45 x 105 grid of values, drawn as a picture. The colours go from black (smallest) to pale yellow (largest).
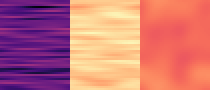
It is made of 1 by 3 panels. Panel 1,1: low, streaked across. Panel 1,2: very high, streaked across, faint in contrast. Panel 1,3: high, smooth, faint in contrast.
